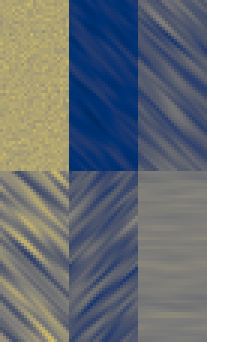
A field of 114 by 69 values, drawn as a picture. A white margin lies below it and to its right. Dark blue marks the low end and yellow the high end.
The table splits into 2 rows of 3 panels. Panel 1,1: high, fine-grained, faint in contrast. Panel 1,2: very low, slanting down to the right, faint in contrast. Panel 1,3: low, slanting down to the right. Panel 2,1: middling, slanting down to the right, strong in contrast. Panel 2,2: low, slanting up to the right. Panel 2,3: middling, streaked across, faint in contrast.
